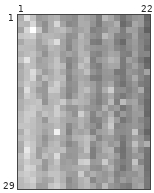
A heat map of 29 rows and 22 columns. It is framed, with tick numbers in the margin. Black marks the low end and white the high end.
Histogram: bell-shaped. Slope: up to the left. Stripes: upright, repeating 5 times.
